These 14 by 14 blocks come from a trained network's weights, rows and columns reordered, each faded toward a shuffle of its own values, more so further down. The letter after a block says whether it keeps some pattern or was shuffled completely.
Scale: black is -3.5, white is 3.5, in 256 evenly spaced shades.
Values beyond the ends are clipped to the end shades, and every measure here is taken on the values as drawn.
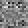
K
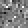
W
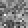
K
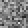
W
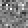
K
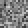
W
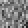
K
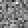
W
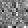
K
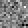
W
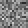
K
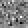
W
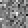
W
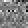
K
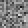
W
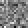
K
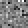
W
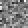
W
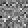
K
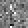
K
